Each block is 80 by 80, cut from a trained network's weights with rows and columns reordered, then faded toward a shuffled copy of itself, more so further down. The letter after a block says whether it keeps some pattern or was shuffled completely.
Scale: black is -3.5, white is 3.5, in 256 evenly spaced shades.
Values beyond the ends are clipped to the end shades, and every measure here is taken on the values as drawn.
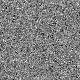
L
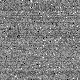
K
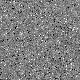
L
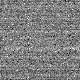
K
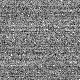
K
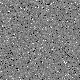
L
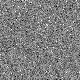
L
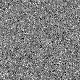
L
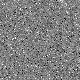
L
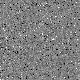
K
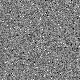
L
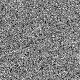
L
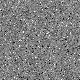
L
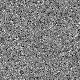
L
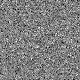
K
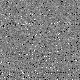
K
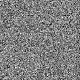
K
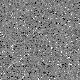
K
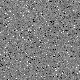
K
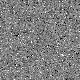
L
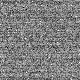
K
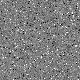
L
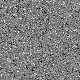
L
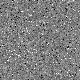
L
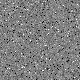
L
